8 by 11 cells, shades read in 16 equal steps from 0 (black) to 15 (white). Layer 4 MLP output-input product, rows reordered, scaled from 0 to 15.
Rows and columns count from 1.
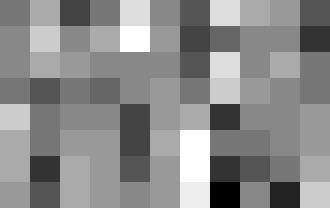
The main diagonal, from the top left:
7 12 9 6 4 10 15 0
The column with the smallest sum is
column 8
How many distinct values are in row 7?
6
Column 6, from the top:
8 9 8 9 9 10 9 9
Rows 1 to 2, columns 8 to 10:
13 10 9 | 6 8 8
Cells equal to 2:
1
